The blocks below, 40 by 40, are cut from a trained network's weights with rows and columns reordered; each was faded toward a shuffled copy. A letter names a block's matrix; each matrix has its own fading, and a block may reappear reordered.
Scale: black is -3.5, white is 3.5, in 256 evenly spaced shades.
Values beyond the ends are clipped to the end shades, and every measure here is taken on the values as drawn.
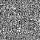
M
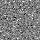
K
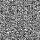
M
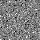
K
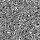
K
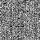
M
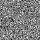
K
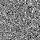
K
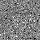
K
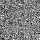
M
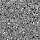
K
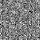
M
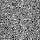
M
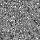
K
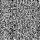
M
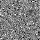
K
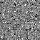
K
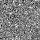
K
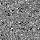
K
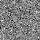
K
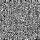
M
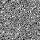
K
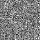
M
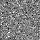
K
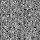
M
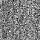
M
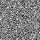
K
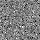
K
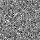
K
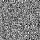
M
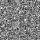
M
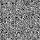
M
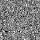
M
